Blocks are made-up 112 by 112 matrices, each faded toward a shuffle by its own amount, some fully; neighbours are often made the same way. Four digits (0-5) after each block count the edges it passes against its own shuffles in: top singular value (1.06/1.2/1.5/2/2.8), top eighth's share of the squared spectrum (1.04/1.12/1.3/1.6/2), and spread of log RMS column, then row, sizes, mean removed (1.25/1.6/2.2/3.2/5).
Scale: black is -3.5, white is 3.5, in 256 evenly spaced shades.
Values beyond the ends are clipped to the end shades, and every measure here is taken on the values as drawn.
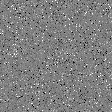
1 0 0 0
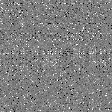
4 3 1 2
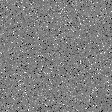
0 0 0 0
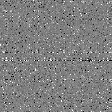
4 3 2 2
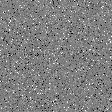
1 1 0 0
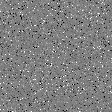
0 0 0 0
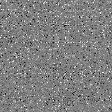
3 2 1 2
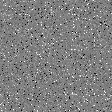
2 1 0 0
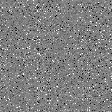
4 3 1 2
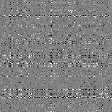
5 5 2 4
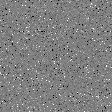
2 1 0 0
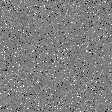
0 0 0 0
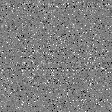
3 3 1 2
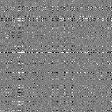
5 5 3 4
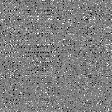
4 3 2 2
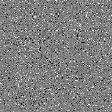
3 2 1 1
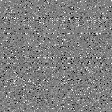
4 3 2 3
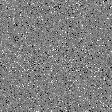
3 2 0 1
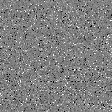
3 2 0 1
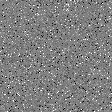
1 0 0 0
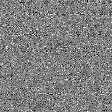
1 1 0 3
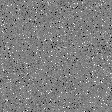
0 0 0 0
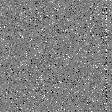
3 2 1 0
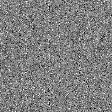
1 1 2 0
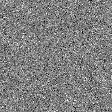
0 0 2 0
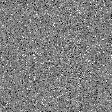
0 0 2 0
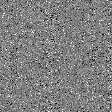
1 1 2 0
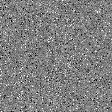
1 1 2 0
